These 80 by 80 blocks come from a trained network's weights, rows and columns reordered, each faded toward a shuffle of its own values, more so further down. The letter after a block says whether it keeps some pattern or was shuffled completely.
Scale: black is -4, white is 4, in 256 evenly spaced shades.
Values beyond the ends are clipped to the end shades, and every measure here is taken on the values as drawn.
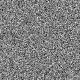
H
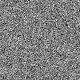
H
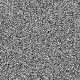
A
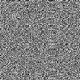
A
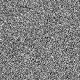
A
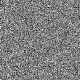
A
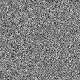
A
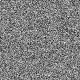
H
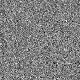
A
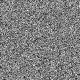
H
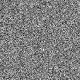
A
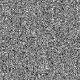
A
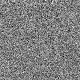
H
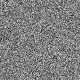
H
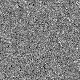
H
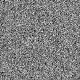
A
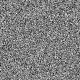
H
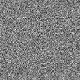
A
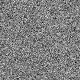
H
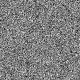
H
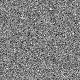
H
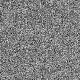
A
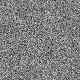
H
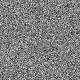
H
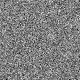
H
